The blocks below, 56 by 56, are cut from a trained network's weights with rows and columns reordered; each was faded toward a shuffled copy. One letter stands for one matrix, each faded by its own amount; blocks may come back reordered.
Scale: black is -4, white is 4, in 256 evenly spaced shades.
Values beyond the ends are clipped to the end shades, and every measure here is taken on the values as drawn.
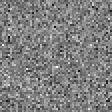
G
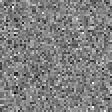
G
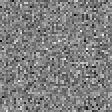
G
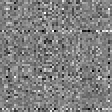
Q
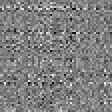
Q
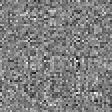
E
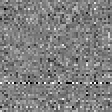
Q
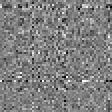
Q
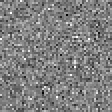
G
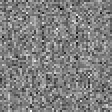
G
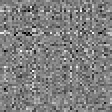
Q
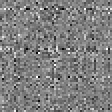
Q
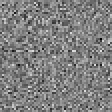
E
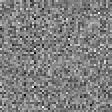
E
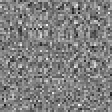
E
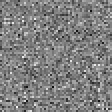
G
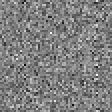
G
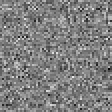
E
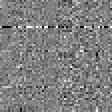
Q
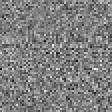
E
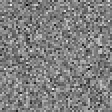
G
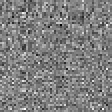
E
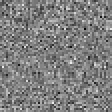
E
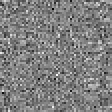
E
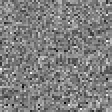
G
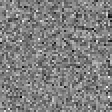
G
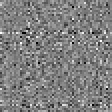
Q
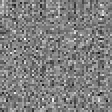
E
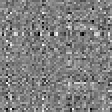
Q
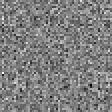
E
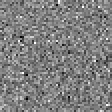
G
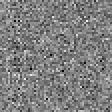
G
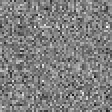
E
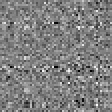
Q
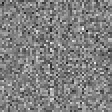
G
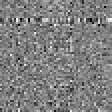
Q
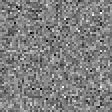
G
